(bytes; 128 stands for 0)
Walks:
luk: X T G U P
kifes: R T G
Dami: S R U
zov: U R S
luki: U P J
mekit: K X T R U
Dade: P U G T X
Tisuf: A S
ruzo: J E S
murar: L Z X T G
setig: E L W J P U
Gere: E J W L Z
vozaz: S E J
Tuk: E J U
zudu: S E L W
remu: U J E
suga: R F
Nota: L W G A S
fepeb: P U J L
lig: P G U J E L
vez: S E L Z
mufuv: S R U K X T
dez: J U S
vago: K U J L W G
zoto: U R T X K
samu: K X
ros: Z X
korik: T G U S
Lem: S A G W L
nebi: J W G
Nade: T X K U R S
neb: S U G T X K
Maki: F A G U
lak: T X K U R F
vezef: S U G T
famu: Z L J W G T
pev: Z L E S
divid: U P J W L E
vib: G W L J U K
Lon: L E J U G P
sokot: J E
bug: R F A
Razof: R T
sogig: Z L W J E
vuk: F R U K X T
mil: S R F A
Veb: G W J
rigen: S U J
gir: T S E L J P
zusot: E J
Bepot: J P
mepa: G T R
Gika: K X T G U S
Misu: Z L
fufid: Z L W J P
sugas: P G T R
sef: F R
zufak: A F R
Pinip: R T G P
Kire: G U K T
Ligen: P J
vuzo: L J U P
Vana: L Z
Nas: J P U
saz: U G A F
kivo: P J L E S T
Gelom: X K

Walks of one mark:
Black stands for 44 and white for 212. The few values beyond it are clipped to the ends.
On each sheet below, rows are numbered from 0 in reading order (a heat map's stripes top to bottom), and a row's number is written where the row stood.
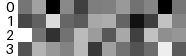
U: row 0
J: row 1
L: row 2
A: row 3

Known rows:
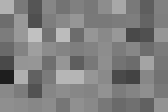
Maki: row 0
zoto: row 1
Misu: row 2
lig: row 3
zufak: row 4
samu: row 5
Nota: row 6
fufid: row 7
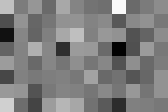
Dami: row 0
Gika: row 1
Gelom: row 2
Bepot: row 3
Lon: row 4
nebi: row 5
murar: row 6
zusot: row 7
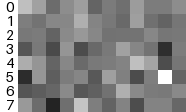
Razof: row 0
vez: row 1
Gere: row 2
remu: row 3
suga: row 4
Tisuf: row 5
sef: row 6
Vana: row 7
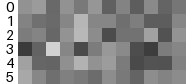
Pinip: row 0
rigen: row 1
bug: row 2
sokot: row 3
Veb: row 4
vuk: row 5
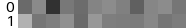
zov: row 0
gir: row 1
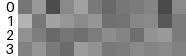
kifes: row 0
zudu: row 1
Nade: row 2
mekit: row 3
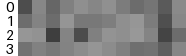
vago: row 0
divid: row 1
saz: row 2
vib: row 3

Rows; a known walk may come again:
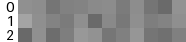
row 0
famu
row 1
mufuv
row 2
neb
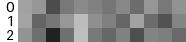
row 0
murar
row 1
vozaz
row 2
Vana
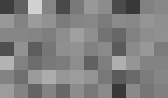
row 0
sokot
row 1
kivo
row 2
pev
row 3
Gika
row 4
Tuk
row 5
Ligen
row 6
vuzo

